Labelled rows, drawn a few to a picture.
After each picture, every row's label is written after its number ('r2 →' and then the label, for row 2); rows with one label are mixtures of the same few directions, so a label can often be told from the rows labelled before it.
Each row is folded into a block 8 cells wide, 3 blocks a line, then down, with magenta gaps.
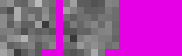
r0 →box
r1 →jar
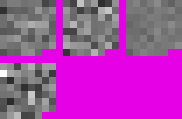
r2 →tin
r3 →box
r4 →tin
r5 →tin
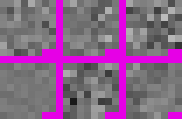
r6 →box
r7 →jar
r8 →jar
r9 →box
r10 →jar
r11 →jar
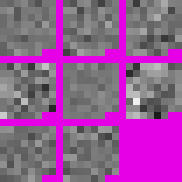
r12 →box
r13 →box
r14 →jar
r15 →tin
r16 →box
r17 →jar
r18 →jar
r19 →box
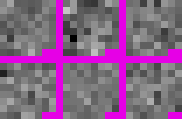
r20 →jar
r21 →jar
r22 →box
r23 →tin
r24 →tin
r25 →tin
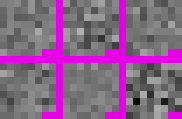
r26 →box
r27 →jar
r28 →box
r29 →jar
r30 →box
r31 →jar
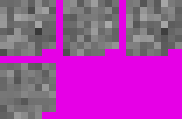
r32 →box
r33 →tin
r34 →box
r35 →box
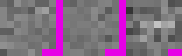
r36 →box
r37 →jar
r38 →tin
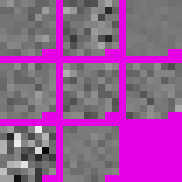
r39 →jar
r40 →jar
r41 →tin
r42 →box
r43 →tin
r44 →tin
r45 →box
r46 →jar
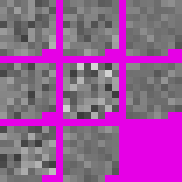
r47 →tin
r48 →tin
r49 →tin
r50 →tin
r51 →box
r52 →jar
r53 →jar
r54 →tin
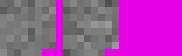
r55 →tin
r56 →tin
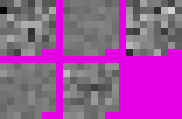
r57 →tin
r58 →tin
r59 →box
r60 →tin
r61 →tin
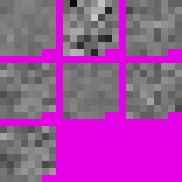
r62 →jar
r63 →jar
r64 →tin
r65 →jar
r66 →box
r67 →tin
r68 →jar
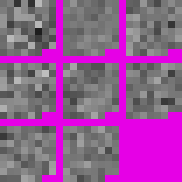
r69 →box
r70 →jar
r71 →tin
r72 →box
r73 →jar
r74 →jar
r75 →tin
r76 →box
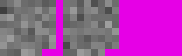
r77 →tin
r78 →box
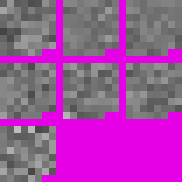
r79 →jar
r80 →jar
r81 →tin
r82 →tin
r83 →box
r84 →jar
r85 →box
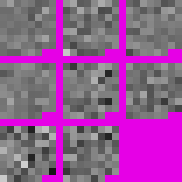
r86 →jar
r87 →box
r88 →box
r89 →jar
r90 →jar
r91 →jar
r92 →tin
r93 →box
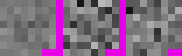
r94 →tin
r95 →box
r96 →tin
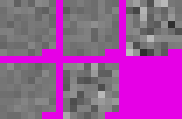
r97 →box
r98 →tin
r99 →box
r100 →jar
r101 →box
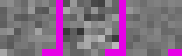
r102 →box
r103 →jar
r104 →tin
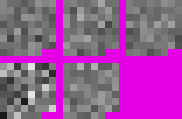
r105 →jar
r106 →box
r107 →tin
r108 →tin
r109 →box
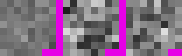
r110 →tin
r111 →jar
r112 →box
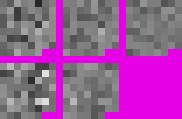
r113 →box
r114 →box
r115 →box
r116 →jar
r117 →jar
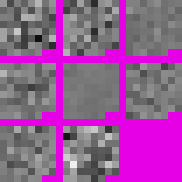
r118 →jar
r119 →tin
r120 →tin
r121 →tin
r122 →jar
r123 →box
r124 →box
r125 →jar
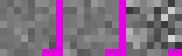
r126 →tin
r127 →box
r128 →jar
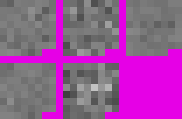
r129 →jar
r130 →box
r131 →tin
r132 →jar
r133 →tin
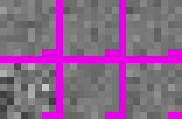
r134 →tin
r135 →tin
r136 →tin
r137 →tin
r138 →jar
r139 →tin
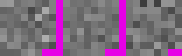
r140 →jar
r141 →jar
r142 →box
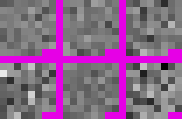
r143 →jar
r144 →box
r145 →box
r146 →tin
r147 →jar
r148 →box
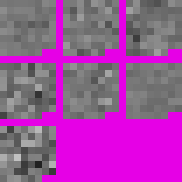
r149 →tin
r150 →box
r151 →jar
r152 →box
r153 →jar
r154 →jar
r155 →jar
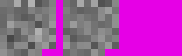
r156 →box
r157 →box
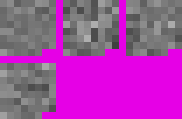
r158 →box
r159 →tin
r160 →tin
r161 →tin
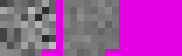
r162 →jar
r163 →box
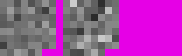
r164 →box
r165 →jar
